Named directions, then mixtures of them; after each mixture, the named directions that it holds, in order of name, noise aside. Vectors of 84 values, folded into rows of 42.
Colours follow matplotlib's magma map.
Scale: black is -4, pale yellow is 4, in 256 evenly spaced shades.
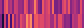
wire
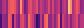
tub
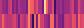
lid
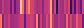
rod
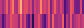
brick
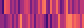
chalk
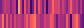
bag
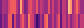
tub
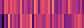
brick, tub, wire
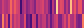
rod, wire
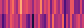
brick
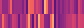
lid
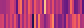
bag, brick, lid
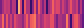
bag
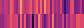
brick, lid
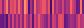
brick, rod, wire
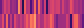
bag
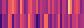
tub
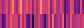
brick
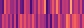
bag, chalk, rod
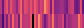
brick, lid, wire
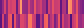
bag, tub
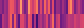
brick, lid, tub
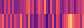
chalk, lid, wire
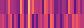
lid, rod, tub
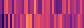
wire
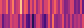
brick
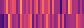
brick, tub, wire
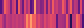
bag, wire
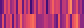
bag, chalk, tub
